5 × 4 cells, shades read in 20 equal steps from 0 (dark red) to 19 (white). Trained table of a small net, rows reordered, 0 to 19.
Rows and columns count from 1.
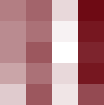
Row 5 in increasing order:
5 6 15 17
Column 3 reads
16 18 19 16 17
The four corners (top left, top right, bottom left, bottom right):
9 0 15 5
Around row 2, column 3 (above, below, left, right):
16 19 8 1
